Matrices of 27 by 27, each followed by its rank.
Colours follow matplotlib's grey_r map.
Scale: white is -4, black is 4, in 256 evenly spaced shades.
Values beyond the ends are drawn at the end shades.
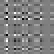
one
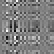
two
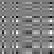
one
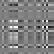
one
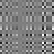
one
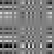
one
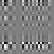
one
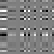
one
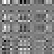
two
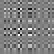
one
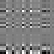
one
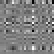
two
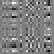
two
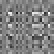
two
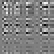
two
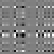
one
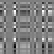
one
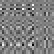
two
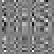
two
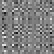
two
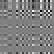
one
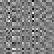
two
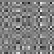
two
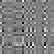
two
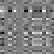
two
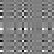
one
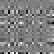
two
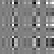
one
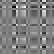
one
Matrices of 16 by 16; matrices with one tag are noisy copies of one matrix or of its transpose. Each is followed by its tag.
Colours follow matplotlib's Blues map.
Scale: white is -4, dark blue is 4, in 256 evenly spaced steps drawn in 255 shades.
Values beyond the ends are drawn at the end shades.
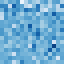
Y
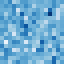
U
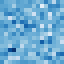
U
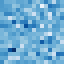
U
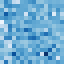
Y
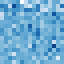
Y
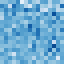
Y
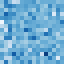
Y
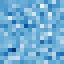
U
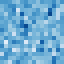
U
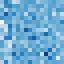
Y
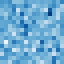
U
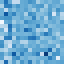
Y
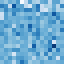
Y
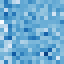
Y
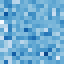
Y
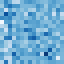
Y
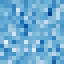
U
